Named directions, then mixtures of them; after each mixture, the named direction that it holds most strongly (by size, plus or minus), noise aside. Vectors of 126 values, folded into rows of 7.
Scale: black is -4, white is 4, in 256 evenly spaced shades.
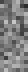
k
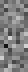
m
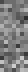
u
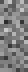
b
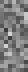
m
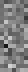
m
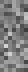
k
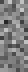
b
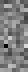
m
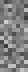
u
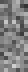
k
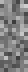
k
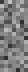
b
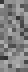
k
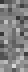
u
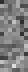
k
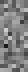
m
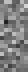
b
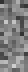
k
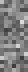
u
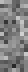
k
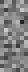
b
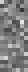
b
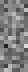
m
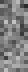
k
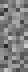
m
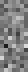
m
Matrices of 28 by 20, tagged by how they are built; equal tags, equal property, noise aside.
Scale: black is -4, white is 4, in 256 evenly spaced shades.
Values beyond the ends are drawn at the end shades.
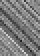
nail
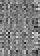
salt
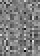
salt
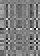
salt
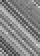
nail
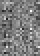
salt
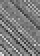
nail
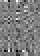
salt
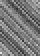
nail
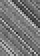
nail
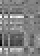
salt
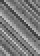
nail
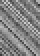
nail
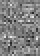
salt
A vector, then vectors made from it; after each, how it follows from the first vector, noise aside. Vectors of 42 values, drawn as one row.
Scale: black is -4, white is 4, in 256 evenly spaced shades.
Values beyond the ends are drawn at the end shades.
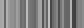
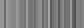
shrunk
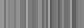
shrunk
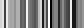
scaled up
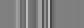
partly zeroed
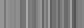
shrunk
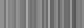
shrunk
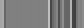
partly zeroed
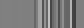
partly zeroed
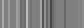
partly zeroed
